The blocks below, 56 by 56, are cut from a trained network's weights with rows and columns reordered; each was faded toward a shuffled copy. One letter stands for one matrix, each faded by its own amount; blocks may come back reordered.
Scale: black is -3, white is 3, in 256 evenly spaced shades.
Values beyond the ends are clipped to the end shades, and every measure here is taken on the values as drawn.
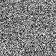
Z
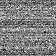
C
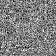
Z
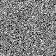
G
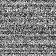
C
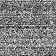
C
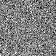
G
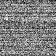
C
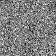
G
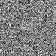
Z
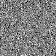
G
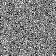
G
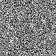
G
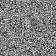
G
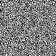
Z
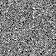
G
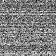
C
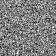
Z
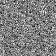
G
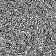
Z
